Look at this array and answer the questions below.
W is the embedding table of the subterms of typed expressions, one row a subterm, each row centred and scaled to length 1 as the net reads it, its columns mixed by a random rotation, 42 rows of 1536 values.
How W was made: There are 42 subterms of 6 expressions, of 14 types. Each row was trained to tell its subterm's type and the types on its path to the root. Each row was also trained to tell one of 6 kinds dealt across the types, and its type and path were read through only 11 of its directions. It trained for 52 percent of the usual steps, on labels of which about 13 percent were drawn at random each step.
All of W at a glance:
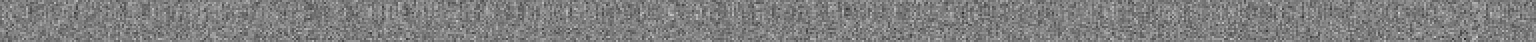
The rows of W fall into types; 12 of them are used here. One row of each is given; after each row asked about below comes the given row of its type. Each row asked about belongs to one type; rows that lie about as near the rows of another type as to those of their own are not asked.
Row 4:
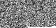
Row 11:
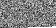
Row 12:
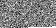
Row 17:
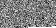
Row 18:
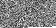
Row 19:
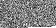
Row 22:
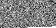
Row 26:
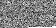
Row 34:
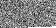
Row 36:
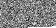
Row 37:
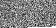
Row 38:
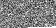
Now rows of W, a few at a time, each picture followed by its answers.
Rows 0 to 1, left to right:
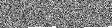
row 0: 34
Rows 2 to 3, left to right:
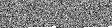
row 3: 11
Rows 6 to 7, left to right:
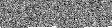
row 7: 18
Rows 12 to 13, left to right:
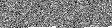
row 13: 4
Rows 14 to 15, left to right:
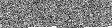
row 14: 18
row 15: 19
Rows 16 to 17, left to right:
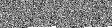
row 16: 18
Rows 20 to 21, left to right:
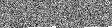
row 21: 34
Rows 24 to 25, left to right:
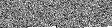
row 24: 11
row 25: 17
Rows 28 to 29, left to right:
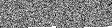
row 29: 36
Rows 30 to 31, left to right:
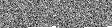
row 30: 38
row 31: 19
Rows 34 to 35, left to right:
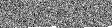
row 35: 19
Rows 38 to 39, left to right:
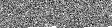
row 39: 38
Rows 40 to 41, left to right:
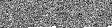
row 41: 37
